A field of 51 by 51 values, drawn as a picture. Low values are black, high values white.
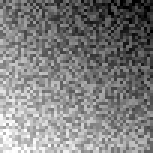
Mirror symmetry: none. Average level on the scale: 50%. Ninth with the highest average: bottom left. Slope: up to the bottom left.
